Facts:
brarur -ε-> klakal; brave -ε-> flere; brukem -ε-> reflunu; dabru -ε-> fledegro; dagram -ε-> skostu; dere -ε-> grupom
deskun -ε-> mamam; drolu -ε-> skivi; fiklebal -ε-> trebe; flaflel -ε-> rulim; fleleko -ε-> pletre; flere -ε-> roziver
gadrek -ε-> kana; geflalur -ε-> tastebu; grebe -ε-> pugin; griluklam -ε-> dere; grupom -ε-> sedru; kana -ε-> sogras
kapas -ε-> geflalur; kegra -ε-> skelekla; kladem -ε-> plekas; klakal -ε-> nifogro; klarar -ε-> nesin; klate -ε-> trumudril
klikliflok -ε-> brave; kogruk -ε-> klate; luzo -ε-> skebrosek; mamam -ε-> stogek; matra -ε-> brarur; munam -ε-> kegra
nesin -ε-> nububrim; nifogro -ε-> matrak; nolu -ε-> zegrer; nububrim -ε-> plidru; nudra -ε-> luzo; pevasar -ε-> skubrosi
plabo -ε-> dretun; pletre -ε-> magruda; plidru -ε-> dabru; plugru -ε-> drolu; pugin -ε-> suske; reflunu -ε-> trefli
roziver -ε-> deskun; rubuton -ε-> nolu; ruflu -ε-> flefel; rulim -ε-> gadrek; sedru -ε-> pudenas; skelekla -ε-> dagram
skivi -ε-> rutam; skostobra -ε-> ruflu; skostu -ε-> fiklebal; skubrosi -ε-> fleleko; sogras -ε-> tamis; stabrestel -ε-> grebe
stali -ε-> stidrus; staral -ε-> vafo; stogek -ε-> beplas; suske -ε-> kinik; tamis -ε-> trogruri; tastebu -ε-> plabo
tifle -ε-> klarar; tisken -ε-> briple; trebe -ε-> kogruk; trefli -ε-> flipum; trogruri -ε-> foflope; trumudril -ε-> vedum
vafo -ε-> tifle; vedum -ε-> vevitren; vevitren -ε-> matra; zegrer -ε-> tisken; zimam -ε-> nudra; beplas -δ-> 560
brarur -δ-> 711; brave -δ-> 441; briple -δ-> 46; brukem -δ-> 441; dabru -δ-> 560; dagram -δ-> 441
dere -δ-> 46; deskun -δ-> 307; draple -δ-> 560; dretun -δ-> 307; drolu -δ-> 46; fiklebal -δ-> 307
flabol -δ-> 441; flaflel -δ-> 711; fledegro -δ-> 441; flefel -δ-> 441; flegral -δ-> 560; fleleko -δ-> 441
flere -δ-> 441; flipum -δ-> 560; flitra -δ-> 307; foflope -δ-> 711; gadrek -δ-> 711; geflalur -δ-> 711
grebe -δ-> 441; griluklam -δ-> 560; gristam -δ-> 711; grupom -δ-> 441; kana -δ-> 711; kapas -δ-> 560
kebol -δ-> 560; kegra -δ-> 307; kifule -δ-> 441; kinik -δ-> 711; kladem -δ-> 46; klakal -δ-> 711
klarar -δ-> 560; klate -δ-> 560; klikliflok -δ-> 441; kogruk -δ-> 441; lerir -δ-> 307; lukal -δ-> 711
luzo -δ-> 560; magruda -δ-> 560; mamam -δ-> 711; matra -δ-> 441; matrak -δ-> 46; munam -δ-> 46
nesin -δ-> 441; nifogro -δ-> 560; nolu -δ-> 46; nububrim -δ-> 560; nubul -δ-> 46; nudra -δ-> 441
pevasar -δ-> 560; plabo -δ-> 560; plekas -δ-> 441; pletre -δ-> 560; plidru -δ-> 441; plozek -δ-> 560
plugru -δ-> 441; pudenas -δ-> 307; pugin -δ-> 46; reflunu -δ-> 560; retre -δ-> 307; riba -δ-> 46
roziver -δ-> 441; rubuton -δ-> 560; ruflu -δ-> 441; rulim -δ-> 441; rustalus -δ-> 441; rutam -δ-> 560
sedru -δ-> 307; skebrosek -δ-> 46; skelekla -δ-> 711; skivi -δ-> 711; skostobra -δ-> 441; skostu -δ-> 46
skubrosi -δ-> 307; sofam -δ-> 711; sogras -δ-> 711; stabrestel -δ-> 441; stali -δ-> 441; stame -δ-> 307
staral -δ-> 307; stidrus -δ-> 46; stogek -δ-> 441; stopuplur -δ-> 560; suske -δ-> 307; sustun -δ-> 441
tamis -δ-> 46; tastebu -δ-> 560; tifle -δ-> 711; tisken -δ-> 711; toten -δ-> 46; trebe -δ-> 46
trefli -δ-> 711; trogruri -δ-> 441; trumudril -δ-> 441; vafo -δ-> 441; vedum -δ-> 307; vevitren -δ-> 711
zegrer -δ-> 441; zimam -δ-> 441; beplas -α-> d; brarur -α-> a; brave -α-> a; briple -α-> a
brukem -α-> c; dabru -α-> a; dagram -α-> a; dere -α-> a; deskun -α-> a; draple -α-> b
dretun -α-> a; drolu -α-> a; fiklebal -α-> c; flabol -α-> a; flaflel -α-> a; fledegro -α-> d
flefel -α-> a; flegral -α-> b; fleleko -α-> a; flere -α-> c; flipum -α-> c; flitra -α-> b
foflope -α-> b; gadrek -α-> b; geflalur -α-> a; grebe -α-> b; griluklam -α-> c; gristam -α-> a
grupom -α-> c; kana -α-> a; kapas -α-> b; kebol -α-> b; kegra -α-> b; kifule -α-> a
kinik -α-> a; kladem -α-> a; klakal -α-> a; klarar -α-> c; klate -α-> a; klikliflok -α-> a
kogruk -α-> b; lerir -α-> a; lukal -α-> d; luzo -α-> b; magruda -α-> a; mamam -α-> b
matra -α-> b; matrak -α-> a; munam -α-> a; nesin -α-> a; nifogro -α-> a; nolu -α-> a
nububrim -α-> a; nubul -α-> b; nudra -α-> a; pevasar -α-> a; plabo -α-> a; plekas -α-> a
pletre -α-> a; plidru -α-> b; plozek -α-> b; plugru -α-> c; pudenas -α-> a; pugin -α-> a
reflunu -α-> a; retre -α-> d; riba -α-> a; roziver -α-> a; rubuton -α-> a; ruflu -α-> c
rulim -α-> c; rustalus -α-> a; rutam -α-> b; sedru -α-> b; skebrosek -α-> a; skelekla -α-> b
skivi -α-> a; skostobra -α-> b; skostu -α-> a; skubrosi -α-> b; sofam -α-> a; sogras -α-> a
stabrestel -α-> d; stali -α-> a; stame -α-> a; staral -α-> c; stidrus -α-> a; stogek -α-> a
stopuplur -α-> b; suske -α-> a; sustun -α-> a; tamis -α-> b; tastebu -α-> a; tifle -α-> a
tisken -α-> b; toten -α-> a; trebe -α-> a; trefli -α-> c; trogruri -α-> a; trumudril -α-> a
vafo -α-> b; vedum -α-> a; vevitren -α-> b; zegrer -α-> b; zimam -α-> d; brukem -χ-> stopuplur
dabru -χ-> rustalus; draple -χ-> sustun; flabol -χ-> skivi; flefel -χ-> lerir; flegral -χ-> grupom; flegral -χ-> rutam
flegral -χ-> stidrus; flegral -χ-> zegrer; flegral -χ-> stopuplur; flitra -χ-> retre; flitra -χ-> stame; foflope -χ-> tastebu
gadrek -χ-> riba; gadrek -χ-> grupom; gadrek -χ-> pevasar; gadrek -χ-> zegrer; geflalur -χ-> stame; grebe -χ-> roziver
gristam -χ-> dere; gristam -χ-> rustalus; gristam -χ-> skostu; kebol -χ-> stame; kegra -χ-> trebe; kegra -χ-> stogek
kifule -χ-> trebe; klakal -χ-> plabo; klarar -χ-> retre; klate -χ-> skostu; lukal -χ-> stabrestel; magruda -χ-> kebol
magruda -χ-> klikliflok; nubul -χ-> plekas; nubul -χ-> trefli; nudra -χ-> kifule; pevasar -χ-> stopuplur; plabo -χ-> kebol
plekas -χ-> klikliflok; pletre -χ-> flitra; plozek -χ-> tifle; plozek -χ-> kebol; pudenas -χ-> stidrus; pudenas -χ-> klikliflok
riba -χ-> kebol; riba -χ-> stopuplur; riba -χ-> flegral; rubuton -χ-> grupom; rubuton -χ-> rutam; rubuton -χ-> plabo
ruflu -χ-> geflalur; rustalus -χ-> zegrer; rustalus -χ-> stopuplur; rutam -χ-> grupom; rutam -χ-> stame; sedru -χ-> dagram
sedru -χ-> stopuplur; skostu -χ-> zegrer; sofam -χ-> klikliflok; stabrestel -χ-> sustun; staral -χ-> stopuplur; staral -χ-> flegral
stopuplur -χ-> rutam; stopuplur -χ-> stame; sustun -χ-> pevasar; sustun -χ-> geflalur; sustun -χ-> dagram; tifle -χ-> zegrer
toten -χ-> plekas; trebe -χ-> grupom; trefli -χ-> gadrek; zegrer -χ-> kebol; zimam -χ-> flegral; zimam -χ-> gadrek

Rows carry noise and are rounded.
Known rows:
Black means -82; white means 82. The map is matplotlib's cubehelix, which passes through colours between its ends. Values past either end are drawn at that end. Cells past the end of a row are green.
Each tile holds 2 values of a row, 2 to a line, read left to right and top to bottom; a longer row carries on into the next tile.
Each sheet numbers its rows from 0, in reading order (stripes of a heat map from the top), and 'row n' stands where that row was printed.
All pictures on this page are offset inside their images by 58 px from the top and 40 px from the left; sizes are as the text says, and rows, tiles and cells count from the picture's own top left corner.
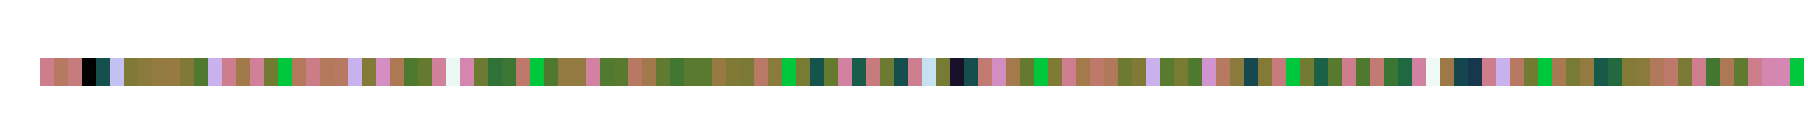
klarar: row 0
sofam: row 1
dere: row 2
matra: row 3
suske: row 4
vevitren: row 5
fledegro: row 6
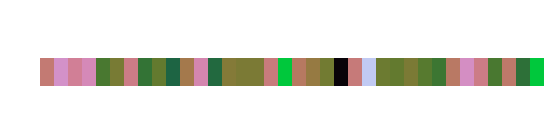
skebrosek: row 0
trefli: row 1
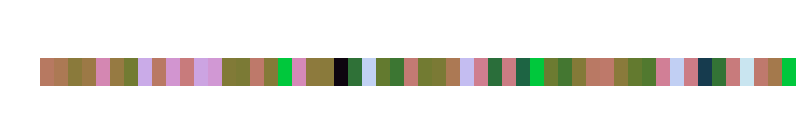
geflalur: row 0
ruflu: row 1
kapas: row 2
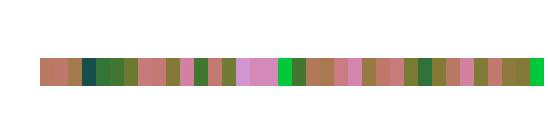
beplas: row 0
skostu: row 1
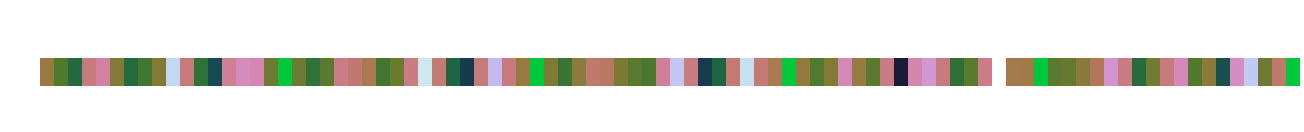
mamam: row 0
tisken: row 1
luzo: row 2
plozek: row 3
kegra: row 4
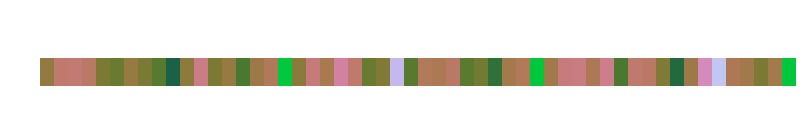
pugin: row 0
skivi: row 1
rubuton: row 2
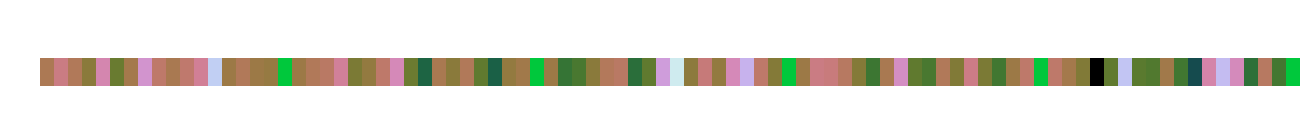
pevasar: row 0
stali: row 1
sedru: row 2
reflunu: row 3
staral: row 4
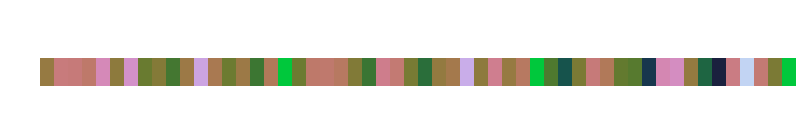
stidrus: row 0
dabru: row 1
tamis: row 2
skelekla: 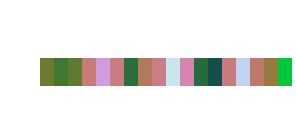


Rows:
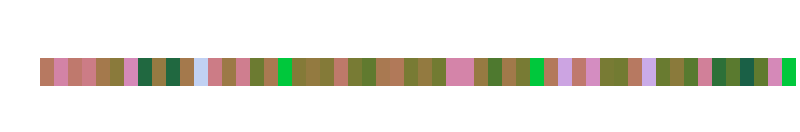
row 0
riba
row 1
klakal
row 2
lerir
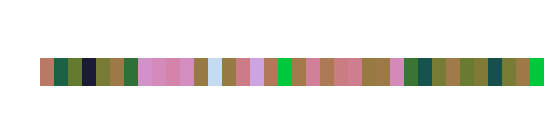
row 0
stabrestel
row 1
stogek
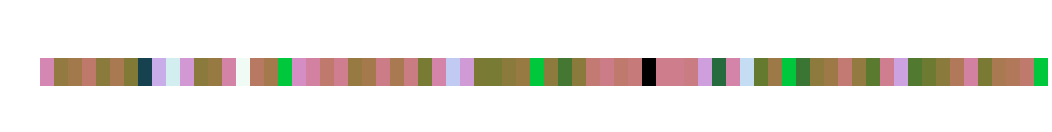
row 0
draple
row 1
sustun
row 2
nubul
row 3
tifle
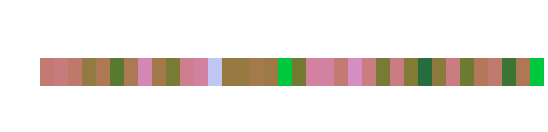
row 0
pletre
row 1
trebe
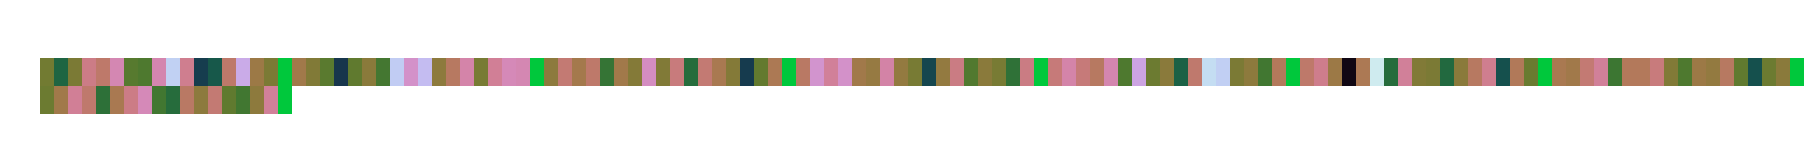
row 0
kogruk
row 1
retre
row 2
vedum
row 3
kifule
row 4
magruda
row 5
fiklebal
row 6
trumudril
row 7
nesin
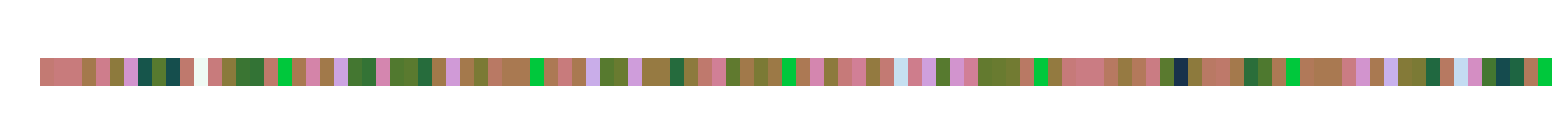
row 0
toten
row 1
gristam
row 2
rustalus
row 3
stame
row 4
nudra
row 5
plekas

